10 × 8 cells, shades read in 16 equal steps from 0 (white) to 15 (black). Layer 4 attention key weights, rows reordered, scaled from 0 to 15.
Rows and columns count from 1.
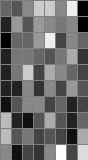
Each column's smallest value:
4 6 3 3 1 0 1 2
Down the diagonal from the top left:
9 6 9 9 5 11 13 9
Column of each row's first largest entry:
8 8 1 1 1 1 1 3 7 2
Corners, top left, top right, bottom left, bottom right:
9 15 7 2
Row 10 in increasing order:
0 2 7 7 11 11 12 14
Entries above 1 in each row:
7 8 7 8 8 8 8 8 8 7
